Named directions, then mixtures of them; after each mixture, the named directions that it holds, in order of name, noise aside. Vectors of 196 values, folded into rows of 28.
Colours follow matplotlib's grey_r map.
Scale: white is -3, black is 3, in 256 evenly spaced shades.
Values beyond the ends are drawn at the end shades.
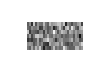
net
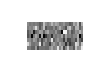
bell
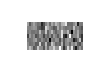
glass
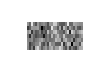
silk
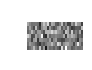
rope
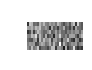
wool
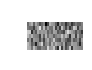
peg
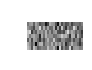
peg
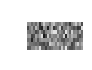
net, rope, silk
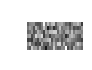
net, rope, wool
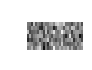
glass, net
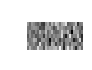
glass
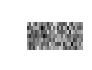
silk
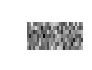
bell, silk, wool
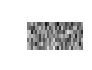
peg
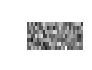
net, rope, wool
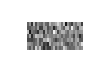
net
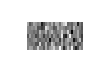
glass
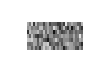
net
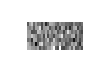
glass, peg, wool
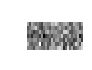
bell, glass, silk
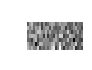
glass, peg, wool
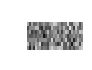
bell, silk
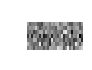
bell, glass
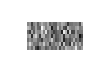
bell, silk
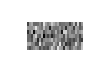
bell, wool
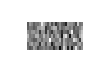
glass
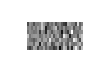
glass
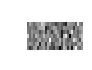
glass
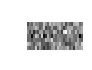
bell, net
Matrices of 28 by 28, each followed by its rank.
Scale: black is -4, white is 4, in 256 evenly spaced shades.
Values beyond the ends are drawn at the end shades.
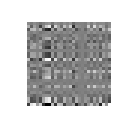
two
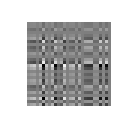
one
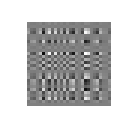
one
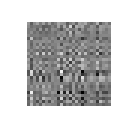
three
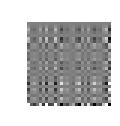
one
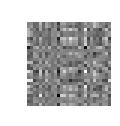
three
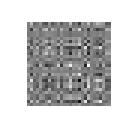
two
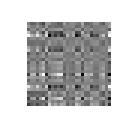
two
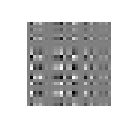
one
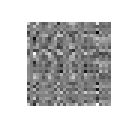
three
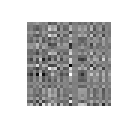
two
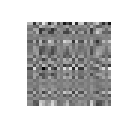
two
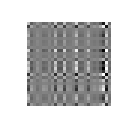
one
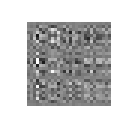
three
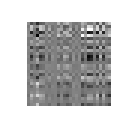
two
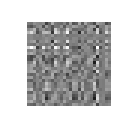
three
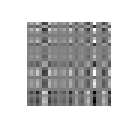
one
